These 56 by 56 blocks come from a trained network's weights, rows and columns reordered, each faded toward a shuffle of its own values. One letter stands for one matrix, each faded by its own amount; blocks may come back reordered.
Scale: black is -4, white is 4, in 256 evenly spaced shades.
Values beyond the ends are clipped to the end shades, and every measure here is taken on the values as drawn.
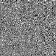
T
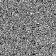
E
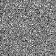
T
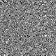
T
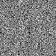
T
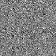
T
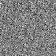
E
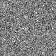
E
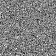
E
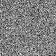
E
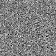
E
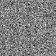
T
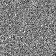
E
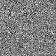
T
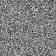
E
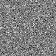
E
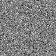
E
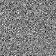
T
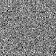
T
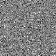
T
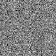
T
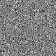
T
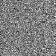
T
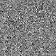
T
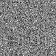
E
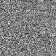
T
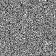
E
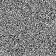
E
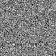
E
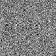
E
